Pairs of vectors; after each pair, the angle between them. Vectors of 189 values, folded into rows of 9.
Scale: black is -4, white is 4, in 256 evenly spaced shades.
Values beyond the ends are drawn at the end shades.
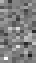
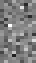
orthogonal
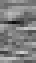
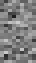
partly opposed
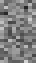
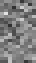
partly opposed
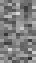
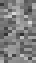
partly aligned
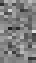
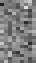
partly aligned
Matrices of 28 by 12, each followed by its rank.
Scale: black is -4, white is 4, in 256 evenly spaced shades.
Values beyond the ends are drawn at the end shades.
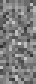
full rank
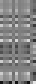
one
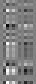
one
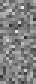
full rank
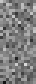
full rank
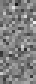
full rank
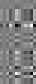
one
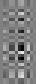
one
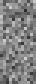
full rank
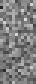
full rank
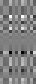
one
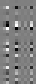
one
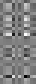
one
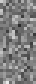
full rank
